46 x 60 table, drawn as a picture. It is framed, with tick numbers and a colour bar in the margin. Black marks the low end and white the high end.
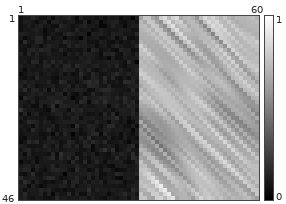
The table splits into one row of 2 panels. Panel 1,1: very low, fine-grained, faint in contrast. Panel 1,2: high, slanting down to the right.
